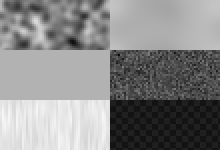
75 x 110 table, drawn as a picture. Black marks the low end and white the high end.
It is made of 3 by 2 panels. Panel 1,1: middling, blotchy, strong in contrast. Panel 1,2: high, smooth, faint in contrast. Panel 2,1: high, flat. Panel 2,2: low, fine-grained. Panel 3,1: very high, streaked downward, faint in contrast. Panel 3,2: very low, checkered, faint in contrast.
